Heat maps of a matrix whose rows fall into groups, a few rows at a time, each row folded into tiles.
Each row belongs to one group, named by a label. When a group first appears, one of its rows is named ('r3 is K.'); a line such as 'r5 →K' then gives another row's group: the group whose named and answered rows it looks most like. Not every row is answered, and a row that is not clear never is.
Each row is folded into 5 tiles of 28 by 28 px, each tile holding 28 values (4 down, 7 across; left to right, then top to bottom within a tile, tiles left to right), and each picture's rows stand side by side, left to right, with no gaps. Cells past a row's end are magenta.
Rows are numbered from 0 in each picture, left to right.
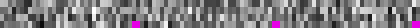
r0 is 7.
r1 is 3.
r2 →7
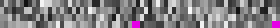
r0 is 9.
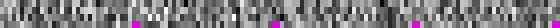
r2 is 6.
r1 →3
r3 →6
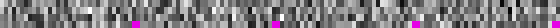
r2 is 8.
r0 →7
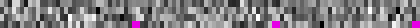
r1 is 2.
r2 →9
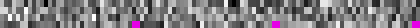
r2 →9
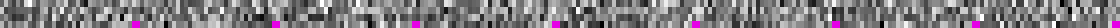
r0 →9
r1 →2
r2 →7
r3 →6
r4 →8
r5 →7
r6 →8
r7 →8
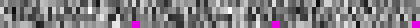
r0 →9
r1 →7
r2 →9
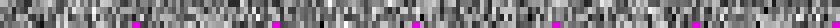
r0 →7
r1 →2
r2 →8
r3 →6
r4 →7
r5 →2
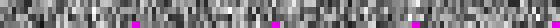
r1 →7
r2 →6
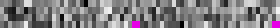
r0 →9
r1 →8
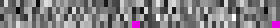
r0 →9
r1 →3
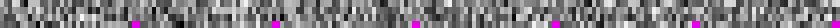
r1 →7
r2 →6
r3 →9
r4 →8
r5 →9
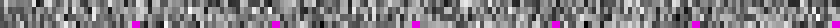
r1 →3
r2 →6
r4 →2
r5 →2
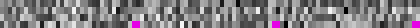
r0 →2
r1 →6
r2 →2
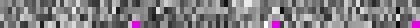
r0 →2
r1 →8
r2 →2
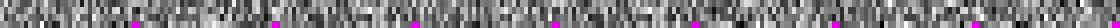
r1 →2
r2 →7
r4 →7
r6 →8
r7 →9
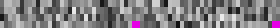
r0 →6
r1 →3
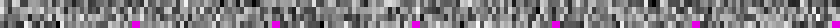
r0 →3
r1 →9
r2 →8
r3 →9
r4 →3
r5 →2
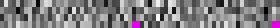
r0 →9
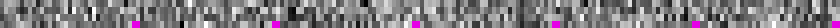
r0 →6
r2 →8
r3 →6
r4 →2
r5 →2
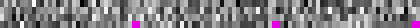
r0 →8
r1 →6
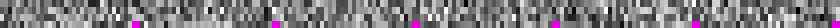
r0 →2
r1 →2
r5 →3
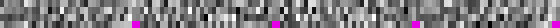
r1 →3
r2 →3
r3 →6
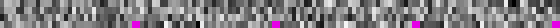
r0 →6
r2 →8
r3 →3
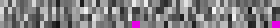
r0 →7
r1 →7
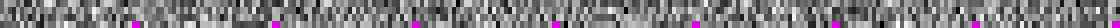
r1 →2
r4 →2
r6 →9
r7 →6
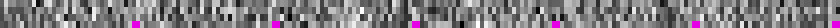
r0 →8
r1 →6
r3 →9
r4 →6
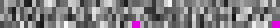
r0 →8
